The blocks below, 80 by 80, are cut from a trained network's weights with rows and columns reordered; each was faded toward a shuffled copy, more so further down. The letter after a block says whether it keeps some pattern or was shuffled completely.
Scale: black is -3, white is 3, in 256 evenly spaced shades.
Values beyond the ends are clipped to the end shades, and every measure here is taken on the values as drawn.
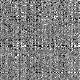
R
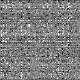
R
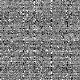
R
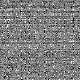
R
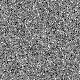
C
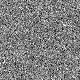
C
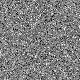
C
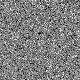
C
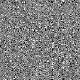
R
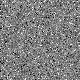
C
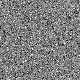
C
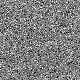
C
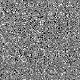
R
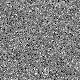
C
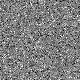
C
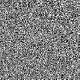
R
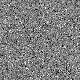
C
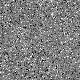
C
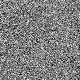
C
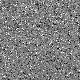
C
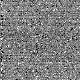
R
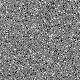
C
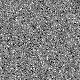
C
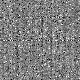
R
